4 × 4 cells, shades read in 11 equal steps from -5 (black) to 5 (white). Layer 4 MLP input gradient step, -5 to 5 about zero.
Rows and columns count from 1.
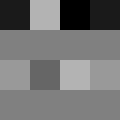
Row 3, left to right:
1 -1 2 1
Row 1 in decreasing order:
2 -4 -4 -5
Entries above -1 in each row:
1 4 3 4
